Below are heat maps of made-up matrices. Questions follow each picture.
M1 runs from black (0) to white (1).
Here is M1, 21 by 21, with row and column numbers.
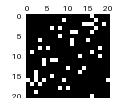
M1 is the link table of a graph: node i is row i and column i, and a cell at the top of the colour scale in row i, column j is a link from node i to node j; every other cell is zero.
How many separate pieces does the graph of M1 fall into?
1
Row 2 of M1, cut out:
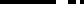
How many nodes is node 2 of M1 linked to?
4
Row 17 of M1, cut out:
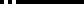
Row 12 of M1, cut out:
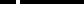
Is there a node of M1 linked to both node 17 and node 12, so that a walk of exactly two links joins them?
no
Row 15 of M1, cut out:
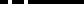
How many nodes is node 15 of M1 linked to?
2
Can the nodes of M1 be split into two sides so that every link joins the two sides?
no
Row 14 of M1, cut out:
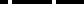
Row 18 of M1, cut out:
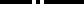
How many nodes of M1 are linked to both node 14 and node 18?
0
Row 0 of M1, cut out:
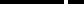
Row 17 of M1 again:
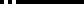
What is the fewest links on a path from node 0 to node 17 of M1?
4
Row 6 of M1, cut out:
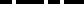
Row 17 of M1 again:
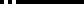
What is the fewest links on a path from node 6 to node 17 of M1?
2
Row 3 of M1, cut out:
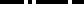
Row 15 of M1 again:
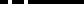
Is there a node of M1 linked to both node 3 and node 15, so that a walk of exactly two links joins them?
yes
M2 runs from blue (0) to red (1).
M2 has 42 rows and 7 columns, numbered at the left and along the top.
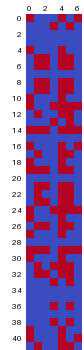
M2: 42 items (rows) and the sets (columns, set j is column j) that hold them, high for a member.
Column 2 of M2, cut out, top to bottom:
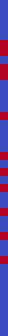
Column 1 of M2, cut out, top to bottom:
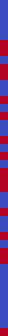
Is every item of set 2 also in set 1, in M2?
yes
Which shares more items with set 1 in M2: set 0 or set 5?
set 5
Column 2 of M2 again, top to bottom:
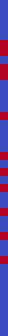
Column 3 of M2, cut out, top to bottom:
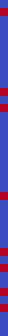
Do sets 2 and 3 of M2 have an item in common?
no
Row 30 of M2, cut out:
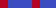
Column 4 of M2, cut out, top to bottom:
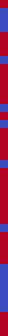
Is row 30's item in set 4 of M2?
yes
